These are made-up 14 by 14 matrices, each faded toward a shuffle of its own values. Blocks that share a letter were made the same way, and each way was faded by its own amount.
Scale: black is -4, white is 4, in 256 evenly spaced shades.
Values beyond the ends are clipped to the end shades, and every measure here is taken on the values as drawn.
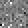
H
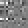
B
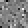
H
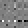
B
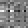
B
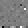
H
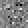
H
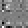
B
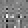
B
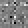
H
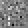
H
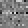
H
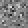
H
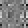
B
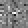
H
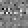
H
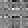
B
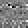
H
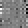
B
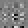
B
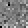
H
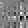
B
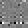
B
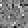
H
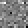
H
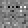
H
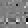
B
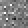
H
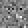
H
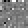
H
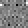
H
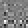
B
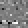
H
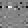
B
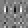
B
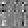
B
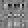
B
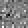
H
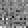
H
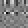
B
